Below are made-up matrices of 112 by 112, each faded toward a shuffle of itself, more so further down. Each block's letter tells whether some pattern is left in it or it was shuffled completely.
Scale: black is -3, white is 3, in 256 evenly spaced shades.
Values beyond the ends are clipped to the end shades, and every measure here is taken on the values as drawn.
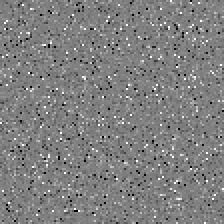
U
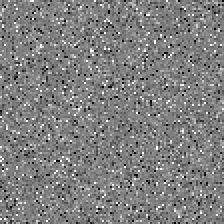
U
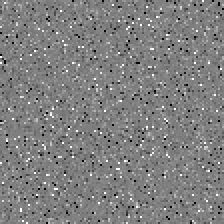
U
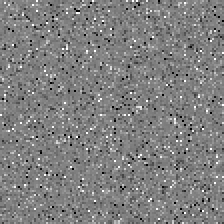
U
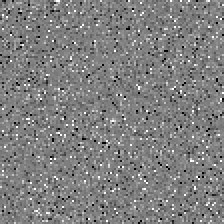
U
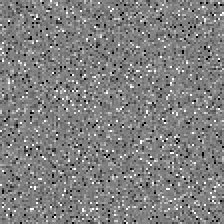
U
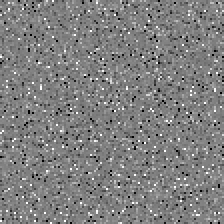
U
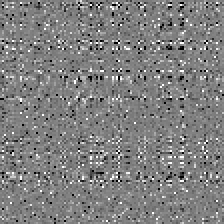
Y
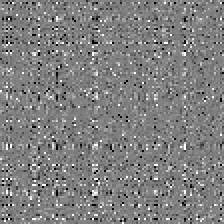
Y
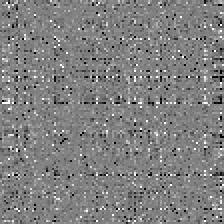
Y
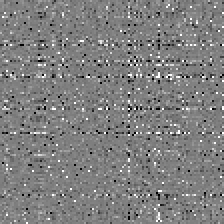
Y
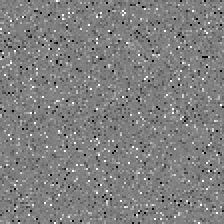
U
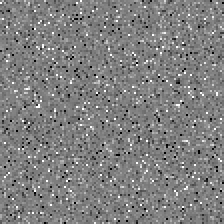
U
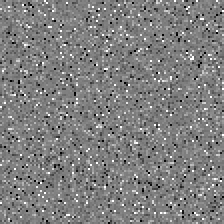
U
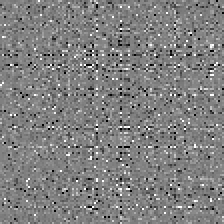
Y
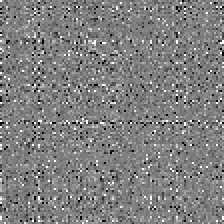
Y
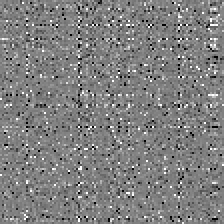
Y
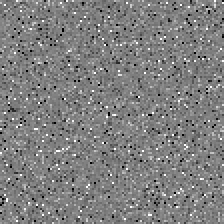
U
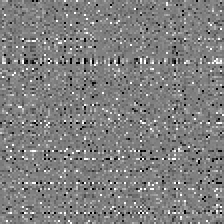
Y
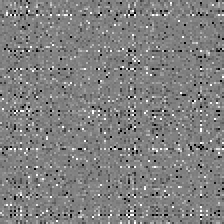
Y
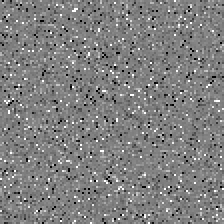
U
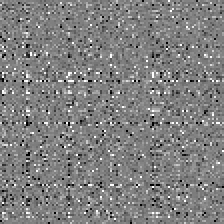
Y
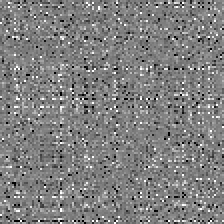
Y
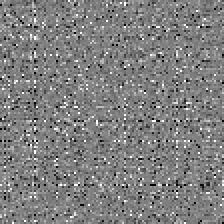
Y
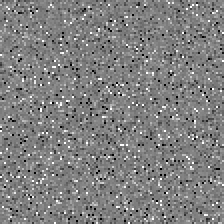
U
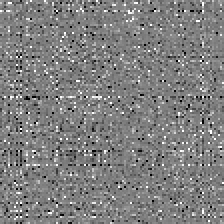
Y
